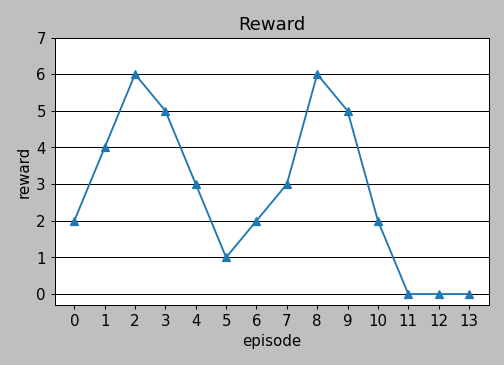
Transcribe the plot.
Title: Reward
x-axis: episode, ticks 0 1 2 3 4 5 6 7 8 9 10 11 12 13
y-axis: reward, ticks 0 1 2 3 4 5 6 7
Values:
2 4 6 5 3 1 2 3 6 5 2 0 0 0
